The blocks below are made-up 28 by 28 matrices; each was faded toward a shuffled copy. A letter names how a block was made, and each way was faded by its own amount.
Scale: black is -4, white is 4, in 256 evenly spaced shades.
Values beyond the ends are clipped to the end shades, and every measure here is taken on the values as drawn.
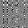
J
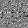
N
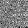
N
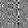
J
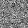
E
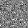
N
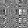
J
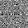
N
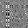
J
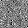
N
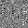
E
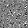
E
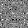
N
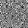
E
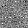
N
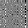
J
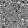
E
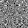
N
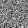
N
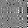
J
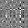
J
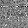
N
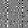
J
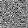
N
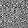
N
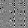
J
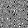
E
